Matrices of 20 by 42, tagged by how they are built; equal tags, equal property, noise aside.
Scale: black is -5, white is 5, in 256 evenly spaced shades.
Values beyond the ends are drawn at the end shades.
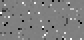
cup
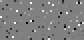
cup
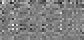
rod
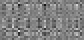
rod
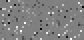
cup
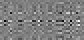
rod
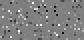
cup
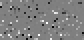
cup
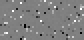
cup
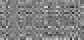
rod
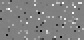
cup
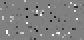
cup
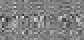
rod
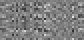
rod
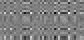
rod
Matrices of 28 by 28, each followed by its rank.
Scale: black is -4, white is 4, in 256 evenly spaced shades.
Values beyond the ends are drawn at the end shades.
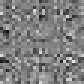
five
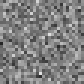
full rank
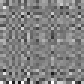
three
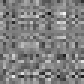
three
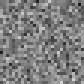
full rank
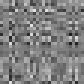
three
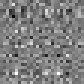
five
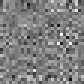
five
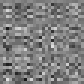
three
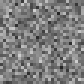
full rank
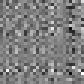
three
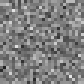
full rank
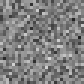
full rank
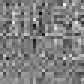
five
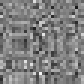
five
